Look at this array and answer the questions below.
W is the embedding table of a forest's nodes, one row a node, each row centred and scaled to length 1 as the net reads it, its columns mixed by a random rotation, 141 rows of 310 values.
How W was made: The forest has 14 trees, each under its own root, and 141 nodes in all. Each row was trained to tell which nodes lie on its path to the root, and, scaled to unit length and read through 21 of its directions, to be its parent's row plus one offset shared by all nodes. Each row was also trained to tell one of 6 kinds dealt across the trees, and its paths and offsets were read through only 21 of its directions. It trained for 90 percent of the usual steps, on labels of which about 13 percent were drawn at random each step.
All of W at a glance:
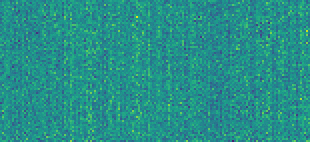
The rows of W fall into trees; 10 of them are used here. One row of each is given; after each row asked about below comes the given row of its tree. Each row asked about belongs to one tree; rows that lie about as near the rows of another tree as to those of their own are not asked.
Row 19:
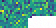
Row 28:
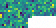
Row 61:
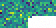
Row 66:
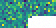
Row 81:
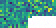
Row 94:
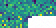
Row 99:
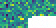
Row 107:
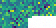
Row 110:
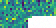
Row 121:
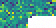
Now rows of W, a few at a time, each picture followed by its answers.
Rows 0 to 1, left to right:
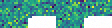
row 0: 19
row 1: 66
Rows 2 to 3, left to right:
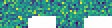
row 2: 61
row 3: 107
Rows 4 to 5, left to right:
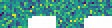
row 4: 99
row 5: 61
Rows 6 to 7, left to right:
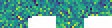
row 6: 121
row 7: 94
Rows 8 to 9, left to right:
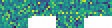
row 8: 107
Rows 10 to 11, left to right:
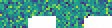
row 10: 107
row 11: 94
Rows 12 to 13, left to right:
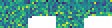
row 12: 94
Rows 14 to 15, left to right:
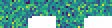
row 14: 94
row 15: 99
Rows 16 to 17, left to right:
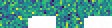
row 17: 81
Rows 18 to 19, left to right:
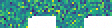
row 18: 81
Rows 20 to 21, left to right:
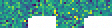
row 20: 66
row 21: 61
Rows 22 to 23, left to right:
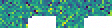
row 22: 94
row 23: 121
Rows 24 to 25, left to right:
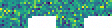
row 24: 28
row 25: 28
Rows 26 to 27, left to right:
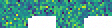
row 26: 81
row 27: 94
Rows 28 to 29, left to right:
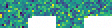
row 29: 99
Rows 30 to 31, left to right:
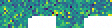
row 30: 121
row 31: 121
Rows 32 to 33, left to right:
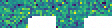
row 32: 121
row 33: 107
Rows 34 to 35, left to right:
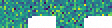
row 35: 121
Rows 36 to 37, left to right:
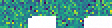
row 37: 66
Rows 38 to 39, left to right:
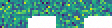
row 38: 107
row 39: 99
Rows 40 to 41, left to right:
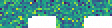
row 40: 61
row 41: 110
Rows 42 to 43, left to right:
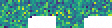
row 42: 121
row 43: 121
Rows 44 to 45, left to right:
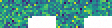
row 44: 110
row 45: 110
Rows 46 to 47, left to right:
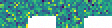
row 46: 99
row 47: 81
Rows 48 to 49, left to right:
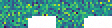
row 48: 107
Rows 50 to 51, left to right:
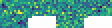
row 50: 66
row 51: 61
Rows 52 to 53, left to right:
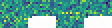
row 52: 61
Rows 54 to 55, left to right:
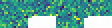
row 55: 81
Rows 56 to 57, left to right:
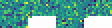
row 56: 99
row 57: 66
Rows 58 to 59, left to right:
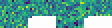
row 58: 94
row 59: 99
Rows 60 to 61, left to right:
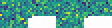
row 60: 81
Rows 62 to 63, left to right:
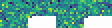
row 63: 19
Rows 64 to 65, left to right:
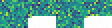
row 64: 66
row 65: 99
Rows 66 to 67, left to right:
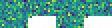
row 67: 99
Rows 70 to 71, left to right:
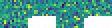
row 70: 107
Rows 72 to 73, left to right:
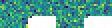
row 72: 94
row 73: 99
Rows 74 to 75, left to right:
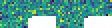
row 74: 61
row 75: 121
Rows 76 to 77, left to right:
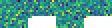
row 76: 28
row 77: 28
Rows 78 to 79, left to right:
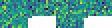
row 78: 121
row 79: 107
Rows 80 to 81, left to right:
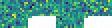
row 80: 99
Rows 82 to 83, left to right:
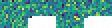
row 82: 94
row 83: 99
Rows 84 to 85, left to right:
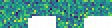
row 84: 61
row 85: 81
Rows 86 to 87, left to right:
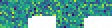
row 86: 94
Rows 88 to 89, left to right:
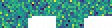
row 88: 66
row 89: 66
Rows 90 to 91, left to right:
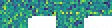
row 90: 121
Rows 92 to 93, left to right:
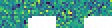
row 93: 61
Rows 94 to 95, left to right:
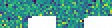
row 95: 66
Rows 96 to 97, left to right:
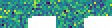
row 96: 28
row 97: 107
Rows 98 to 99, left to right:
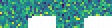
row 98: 94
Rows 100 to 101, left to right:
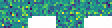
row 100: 99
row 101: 61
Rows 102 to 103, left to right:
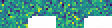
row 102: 19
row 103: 19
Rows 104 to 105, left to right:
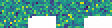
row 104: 61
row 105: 99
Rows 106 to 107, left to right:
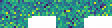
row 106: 61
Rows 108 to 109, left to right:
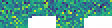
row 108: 19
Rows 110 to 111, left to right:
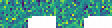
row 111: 81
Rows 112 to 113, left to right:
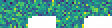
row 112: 28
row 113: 121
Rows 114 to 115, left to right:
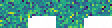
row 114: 61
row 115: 19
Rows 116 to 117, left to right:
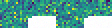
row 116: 61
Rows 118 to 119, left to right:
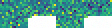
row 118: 107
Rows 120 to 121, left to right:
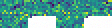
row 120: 61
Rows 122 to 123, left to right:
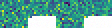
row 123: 110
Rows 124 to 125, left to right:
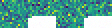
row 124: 66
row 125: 99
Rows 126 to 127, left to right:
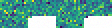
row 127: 121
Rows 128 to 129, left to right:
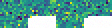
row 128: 28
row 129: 61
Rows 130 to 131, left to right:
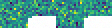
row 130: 28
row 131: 107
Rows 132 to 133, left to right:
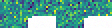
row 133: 107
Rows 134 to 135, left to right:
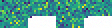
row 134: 19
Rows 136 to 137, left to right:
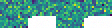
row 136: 107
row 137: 66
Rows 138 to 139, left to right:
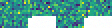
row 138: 107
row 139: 99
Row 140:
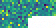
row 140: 81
